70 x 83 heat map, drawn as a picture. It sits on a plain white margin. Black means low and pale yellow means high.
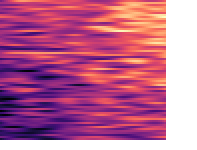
Values rise toward the top right. The histogram is bell-shaped. The ninth with the highest average is the top right. The bottom left is the ninth with the lowest average. The grain runs across in streaks.
